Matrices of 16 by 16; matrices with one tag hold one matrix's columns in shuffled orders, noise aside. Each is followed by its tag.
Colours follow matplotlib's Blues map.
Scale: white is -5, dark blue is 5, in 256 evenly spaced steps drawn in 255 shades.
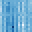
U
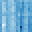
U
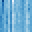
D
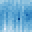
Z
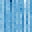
D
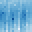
Z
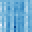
U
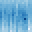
Z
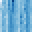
D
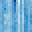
D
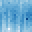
Z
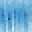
Z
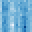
U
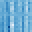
U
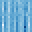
U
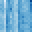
D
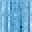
U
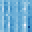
U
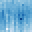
Z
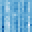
U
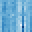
U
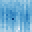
Z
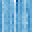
D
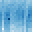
Z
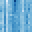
D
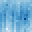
Z
